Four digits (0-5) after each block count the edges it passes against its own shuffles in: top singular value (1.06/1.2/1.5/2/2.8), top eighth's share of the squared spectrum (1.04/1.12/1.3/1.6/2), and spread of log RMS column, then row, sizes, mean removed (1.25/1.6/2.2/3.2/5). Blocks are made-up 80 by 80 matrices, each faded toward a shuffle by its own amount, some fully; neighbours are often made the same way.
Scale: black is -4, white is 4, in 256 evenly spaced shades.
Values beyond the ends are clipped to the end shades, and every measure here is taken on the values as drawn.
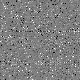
3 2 0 1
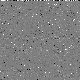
4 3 0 1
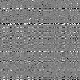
5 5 2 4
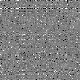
4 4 1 2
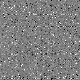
3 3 1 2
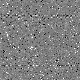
3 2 0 1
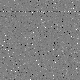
3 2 0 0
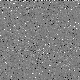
3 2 0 1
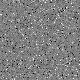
2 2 0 1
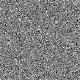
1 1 2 0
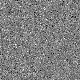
0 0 0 0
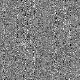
2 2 3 0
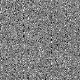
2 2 3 0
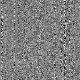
2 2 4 0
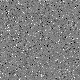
0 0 0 0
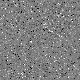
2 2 0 0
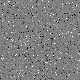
0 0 0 0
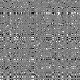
5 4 3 3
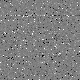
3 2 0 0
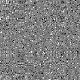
4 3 1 1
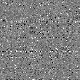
4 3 1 2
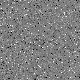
1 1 0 0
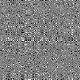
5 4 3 3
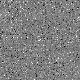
3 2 0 1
